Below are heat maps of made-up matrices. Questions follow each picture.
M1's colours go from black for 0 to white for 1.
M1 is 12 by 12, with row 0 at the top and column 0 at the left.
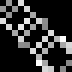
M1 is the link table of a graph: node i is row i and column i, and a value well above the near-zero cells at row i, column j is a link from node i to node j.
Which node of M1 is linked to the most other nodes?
node 7
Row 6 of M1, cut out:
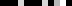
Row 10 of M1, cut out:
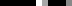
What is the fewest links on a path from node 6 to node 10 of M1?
1
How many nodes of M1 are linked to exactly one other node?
1
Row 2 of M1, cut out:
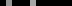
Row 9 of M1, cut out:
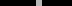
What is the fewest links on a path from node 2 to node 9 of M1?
5
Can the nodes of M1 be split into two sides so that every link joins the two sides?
no
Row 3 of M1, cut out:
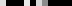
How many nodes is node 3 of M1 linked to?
4
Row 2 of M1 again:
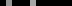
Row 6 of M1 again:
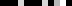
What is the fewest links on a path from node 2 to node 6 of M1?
4
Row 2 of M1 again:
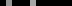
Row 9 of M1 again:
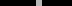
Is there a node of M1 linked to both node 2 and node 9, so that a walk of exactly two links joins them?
no
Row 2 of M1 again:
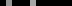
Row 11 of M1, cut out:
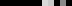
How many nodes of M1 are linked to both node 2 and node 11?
0
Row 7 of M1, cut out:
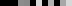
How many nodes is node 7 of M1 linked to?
6
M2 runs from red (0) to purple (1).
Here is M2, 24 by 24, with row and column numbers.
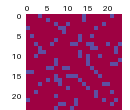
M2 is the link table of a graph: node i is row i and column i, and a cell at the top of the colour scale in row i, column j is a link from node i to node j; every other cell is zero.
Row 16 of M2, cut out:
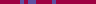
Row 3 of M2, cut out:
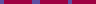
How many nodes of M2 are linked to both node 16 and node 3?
1
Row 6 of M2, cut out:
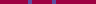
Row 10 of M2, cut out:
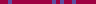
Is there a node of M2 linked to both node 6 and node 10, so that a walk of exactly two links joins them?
yes
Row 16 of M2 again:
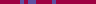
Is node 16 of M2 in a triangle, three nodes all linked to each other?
yes
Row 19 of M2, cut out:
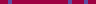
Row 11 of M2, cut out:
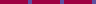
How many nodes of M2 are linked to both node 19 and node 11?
0
